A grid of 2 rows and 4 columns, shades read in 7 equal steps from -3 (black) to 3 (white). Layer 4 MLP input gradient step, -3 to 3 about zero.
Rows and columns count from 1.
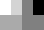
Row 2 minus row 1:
-2 -1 0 3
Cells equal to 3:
1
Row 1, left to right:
3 2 0 -3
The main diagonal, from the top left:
3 1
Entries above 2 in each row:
1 0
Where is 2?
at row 1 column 2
